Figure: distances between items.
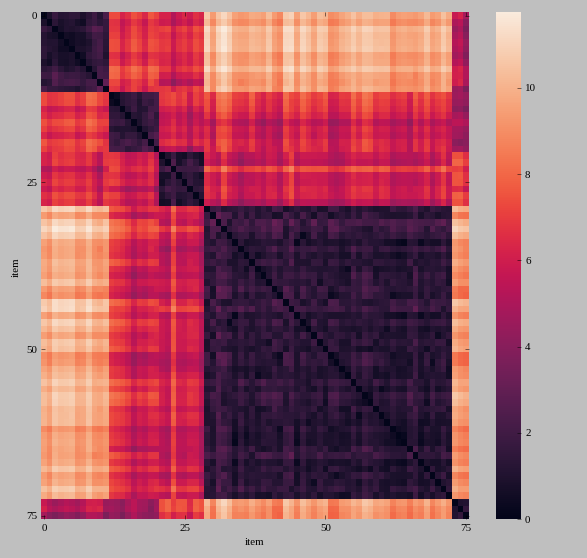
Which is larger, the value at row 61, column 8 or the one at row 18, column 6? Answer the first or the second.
the first
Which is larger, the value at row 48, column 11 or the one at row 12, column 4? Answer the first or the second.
the first
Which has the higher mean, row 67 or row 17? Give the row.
17
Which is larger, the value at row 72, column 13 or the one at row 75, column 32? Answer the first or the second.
the second
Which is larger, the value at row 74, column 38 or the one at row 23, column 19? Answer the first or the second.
the first
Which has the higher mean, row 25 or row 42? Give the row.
25
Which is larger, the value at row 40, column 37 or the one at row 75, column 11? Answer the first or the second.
the second
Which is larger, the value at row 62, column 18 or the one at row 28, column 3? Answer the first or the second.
the second
